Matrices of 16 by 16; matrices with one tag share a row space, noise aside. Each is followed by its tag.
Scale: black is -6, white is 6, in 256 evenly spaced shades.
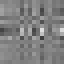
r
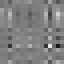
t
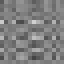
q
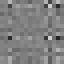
t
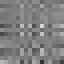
r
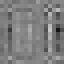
t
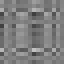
q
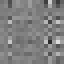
t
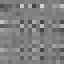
r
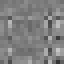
t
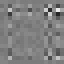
t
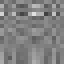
q
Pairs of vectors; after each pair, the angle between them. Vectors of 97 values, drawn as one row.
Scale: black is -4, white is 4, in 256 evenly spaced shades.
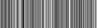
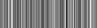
orthogonal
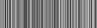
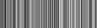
partly aligned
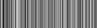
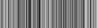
partly opposed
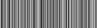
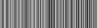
orthogonal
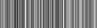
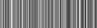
orthogonal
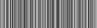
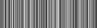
nearly opposite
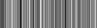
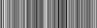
orthogonal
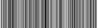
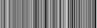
partly aligned
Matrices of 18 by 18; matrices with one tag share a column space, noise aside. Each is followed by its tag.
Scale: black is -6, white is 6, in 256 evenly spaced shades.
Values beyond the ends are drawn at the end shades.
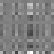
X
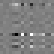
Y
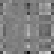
X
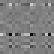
Y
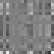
X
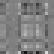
X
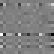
Y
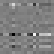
Y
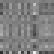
X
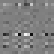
Y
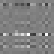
Y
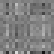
X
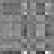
X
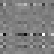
Y
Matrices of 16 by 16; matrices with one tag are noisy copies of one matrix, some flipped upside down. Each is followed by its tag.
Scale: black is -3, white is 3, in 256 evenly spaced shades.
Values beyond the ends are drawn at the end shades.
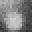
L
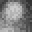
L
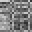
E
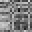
E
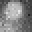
L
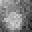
L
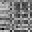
E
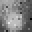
L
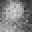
L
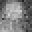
L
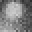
L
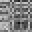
E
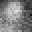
L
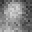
L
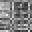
E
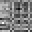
E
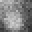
L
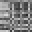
E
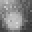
L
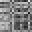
E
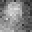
L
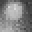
L
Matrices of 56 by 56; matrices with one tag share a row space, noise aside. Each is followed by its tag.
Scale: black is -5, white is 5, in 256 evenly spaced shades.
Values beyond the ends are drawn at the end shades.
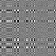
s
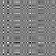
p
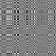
s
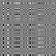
p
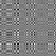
s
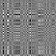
p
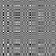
p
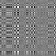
s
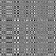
s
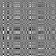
p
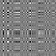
p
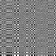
s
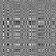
p
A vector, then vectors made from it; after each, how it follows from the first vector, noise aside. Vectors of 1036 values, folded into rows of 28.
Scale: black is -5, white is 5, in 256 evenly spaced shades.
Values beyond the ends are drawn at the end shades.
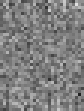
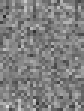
reversed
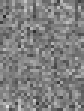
reversed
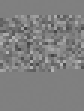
partly zeroed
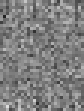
reversed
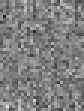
reversed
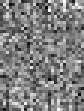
scaled up
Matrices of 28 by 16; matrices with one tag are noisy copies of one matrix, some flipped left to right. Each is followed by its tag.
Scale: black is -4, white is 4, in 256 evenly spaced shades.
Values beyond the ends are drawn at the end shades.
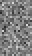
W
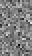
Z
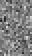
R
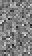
Z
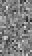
R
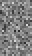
W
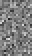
Z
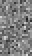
R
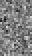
R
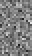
Z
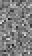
Z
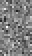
R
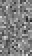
R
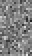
R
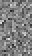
Z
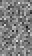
W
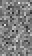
W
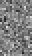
R
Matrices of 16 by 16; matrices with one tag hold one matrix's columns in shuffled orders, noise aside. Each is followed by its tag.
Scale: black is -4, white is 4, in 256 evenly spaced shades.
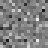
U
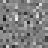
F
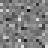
U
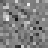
F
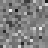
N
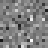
U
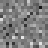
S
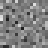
F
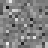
S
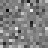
N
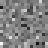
S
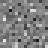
U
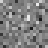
F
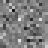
U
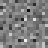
U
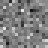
N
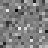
N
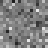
N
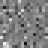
S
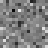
N
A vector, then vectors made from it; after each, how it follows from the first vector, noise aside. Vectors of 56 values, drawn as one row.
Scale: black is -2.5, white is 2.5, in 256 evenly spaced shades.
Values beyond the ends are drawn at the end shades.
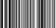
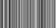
shrunk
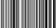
reversed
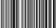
reversed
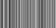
shrunk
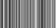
shrunk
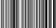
reversed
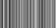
shrunk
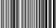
reversed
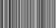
shrunk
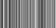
shrunk
